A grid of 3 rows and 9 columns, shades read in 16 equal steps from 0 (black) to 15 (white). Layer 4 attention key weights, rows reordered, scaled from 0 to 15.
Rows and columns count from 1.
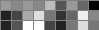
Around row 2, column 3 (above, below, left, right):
9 15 4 13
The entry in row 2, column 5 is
7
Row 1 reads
9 8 9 8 11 5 9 6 0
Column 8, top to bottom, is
6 14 13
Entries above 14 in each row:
0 0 2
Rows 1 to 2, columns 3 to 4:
9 8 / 10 13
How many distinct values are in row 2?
9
